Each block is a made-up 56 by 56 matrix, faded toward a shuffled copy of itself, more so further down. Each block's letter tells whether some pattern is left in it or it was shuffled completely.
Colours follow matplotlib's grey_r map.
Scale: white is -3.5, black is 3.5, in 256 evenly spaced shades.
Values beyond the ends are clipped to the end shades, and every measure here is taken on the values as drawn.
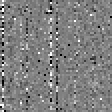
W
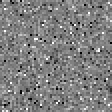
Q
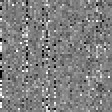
W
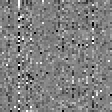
W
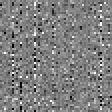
W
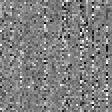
W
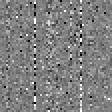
W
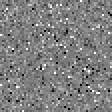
Q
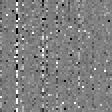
W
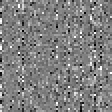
W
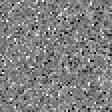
Q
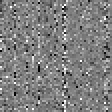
W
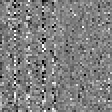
W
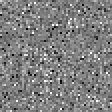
Q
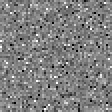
Q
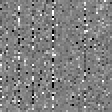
W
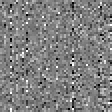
W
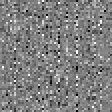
W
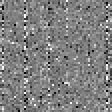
W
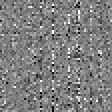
W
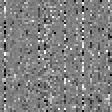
W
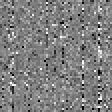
W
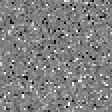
Q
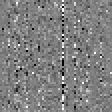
W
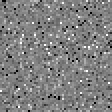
Q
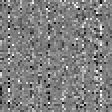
W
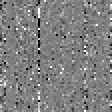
W
